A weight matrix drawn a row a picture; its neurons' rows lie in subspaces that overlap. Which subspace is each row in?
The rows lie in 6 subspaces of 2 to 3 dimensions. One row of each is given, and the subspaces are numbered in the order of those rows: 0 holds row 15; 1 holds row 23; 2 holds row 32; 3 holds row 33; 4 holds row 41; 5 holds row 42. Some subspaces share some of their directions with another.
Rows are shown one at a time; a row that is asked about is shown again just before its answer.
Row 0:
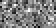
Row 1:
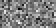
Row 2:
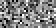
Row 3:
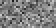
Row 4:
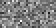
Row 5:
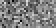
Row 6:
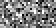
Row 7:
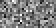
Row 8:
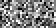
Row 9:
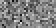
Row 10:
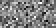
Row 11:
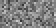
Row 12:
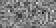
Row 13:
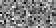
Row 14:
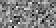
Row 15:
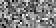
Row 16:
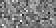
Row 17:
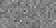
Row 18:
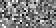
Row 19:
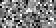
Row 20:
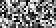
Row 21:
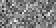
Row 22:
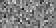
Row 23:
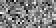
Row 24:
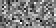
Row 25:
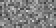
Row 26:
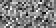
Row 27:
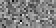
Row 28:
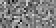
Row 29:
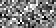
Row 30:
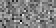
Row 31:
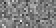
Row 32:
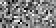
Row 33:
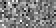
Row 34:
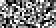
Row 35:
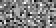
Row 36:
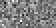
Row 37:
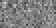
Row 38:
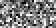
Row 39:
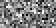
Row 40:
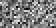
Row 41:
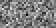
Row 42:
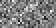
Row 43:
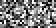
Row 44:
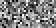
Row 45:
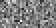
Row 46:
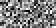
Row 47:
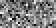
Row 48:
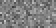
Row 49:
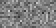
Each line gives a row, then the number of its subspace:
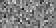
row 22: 5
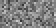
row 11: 4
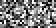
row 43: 1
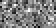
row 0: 3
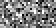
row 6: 0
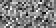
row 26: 4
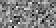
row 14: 2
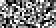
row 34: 5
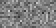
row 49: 0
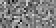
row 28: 2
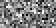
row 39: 0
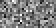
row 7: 5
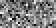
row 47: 1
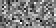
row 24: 4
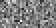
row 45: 5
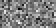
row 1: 4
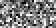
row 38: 1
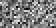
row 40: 2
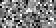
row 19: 3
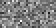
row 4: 0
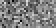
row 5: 2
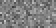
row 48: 1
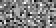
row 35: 1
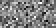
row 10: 4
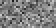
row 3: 5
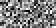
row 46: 2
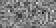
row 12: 0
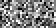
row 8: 4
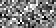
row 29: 5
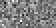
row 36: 3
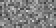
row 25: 2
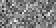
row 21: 5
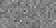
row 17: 0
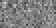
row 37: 3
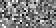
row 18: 3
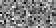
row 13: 1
